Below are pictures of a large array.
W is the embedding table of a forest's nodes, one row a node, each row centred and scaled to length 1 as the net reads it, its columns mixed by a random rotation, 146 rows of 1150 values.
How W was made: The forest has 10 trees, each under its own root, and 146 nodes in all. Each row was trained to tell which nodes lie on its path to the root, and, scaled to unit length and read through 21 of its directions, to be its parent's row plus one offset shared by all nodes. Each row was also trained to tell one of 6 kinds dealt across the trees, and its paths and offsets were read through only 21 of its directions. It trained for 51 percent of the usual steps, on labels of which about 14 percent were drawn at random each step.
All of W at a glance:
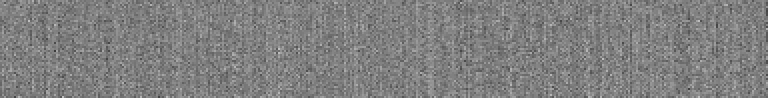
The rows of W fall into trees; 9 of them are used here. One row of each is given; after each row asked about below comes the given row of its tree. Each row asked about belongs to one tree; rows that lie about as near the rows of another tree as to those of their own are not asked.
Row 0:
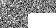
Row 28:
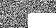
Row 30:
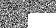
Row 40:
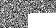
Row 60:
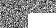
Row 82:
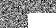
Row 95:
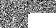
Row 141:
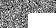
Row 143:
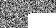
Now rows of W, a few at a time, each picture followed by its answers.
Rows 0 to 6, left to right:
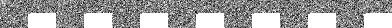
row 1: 95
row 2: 30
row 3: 0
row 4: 40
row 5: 30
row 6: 82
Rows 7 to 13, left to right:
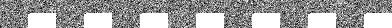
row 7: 60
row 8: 0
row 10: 141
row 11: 30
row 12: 60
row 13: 0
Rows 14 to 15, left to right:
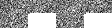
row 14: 141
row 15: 141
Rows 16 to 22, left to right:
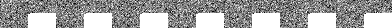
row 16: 95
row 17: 60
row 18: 60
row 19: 141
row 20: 143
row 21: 60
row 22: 0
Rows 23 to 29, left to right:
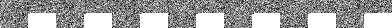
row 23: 95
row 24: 30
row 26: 28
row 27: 141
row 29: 0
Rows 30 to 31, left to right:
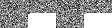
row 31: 60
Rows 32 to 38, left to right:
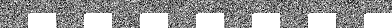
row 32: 30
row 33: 30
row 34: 95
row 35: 141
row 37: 82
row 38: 60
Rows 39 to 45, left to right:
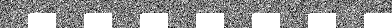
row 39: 141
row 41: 40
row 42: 143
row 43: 141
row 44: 40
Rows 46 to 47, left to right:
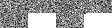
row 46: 28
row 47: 60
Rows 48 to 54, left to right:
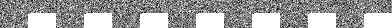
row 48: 28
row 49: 143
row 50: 30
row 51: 28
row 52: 60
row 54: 60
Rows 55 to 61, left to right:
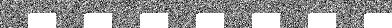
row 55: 143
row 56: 40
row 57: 60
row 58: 30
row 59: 141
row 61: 30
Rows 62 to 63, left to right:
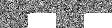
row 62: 82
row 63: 40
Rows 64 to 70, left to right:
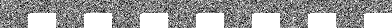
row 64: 95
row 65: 141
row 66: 60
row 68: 28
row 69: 95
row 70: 40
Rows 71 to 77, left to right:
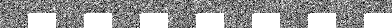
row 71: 82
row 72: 141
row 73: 82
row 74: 82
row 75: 30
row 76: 95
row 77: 95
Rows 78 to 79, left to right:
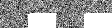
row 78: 82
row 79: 60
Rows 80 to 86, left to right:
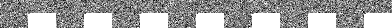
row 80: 82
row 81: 30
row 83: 95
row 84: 82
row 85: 28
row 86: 0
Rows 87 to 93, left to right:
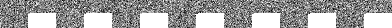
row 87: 30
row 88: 141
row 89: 28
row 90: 40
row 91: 141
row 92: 60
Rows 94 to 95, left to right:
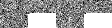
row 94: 82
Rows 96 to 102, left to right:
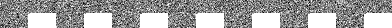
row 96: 141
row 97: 95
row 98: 60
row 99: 82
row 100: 141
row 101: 30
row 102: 0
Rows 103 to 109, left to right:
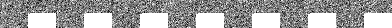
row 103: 95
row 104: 143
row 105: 143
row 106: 95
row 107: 143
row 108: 60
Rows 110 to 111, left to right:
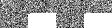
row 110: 0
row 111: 30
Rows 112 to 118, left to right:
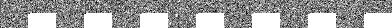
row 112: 143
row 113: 30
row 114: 82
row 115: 141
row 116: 82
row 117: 141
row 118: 95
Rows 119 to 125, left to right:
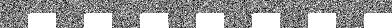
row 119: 60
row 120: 143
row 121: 141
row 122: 30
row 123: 82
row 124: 28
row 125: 28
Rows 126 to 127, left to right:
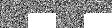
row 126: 143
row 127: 82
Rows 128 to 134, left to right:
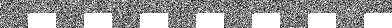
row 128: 82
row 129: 143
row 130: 30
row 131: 40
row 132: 60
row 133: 28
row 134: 141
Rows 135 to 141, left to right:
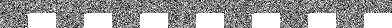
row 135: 82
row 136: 143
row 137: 30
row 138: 28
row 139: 40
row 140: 82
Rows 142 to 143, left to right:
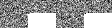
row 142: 82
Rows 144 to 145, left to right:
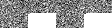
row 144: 0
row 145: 60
